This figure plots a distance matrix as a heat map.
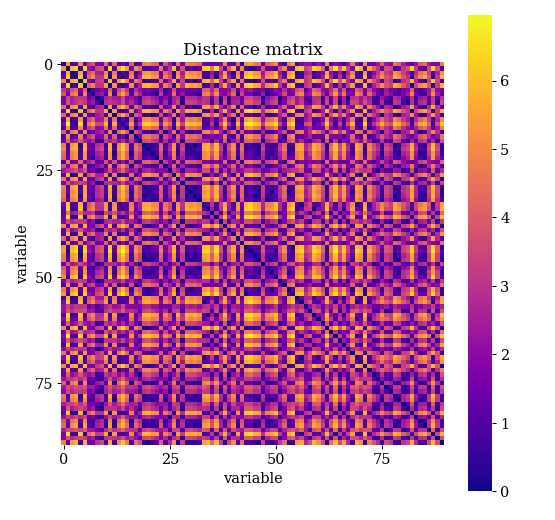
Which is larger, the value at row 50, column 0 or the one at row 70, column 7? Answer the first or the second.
the first
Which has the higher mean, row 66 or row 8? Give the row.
66
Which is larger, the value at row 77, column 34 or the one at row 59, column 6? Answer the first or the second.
the second
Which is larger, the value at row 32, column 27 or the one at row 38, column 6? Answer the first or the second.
the second
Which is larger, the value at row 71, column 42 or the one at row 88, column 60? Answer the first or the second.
the first
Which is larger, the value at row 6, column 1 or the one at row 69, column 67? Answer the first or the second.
the second
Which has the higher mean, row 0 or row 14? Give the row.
14
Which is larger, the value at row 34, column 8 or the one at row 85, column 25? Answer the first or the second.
the first
